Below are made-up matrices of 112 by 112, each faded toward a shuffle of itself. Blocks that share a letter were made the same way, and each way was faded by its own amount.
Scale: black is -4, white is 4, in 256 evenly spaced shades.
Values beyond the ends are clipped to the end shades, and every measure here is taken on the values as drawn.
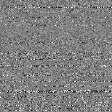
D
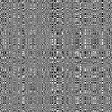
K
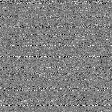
D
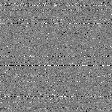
D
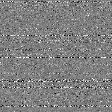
D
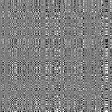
K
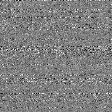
D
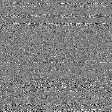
D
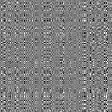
K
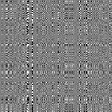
K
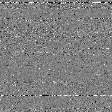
D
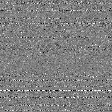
D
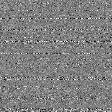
D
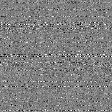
D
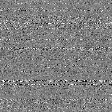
D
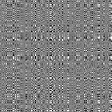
K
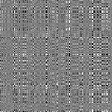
K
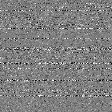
D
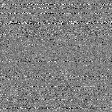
D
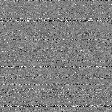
D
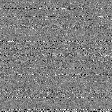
D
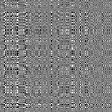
K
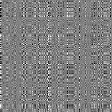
K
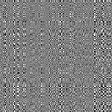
K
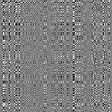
K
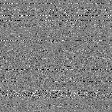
D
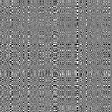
K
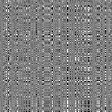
K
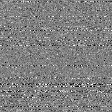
D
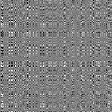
K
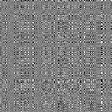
K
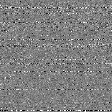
D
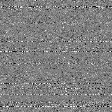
D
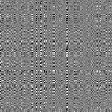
K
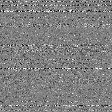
D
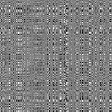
K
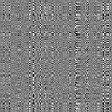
K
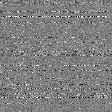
D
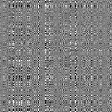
K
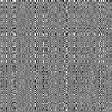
K
